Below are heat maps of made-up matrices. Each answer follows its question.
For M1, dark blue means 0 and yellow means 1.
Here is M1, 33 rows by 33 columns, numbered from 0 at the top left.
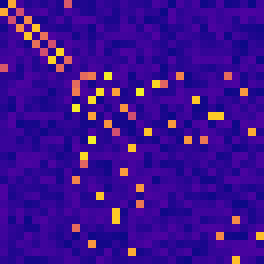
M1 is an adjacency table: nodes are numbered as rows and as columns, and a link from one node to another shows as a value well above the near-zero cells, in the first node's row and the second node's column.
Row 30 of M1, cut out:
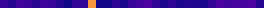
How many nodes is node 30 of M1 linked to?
1
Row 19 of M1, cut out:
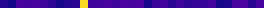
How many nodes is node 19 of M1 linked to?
1
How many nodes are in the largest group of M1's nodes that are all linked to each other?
2
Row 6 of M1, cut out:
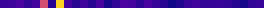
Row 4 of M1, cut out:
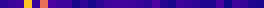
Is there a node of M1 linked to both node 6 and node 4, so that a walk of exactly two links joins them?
yes
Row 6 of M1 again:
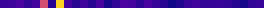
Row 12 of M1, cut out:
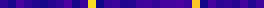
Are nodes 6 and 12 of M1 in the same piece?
no
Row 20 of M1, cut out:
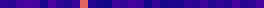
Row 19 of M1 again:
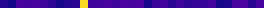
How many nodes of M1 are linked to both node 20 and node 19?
1
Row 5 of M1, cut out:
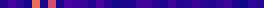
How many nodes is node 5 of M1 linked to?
2
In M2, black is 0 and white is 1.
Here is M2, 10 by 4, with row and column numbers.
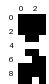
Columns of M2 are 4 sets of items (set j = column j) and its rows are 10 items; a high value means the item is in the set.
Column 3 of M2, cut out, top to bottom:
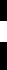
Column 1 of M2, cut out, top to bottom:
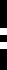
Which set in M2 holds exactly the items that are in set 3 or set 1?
0
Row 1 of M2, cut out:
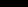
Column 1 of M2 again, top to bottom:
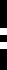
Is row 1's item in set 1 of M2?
no
